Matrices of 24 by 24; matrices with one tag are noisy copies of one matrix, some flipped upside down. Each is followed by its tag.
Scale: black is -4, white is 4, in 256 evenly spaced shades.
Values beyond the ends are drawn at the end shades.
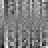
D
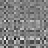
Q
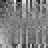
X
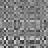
Q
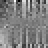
X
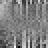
X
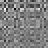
Q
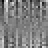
D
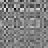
Q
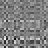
Q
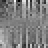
X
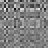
Q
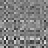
Q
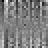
D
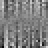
D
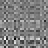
Q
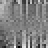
X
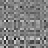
Q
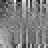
X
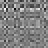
Q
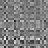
Q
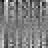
D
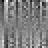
D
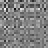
Q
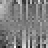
X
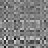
Q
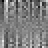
D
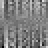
D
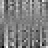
D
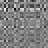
Q
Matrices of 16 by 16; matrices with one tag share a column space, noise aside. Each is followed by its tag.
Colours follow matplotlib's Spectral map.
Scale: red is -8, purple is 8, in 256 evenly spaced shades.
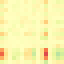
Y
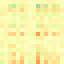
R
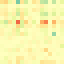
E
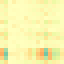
Y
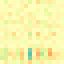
Y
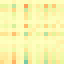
R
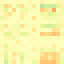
R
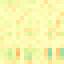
Y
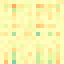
R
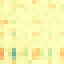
Y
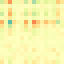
E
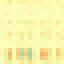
Y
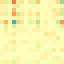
E
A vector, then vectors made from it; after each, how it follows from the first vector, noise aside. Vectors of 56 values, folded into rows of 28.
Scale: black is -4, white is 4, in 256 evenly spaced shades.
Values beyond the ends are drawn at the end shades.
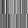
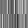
wrapped around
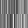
wrapped around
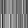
wrapped around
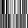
scaled up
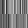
copied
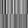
sign-scrambled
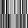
scaled up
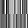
scaled up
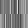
wrapped around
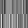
wrapped around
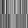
copied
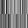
copied
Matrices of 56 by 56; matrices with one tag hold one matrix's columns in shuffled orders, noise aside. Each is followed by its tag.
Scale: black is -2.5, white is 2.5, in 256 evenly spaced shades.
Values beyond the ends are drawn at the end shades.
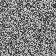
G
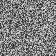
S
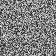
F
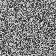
G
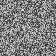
S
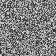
G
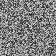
G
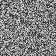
S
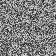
F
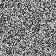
G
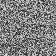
F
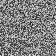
F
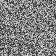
F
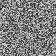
G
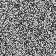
G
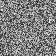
S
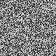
S
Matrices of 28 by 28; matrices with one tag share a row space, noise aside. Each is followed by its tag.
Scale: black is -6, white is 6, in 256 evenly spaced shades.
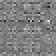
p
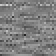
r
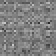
p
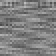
r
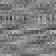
r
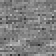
r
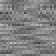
r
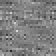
r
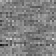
r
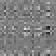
p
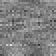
r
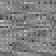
r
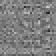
p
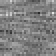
r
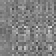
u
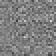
u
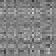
p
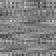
r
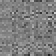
u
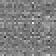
p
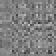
u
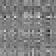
p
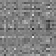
p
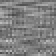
r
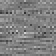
r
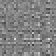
p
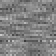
r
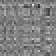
p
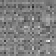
p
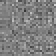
u
